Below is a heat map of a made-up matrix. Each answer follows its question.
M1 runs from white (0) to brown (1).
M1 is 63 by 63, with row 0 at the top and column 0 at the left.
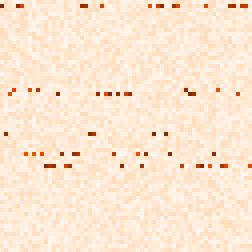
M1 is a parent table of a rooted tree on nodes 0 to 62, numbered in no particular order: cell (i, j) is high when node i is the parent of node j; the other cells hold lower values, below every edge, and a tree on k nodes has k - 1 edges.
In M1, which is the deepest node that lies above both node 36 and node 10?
38
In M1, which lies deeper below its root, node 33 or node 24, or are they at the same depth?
node 24
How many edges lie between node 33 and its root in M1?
0
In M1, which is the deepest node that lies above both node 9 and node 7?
22
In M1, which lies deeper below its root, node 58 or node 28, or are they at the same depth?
the same depth
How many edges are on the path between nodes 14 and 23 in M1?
1
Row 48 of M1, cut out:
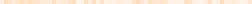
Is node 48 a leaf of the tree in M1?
yes
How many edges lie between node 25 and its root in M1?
2
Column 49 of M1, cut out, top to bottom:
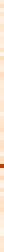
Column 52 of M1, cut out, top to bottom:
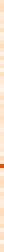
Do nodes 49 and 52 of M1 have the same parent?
yes
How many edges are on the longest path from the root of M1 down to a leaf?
2
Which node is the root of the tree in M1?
33
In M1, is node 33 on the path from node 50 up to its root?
yes
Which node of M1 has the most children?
1
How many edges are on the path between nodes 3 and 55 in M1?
4
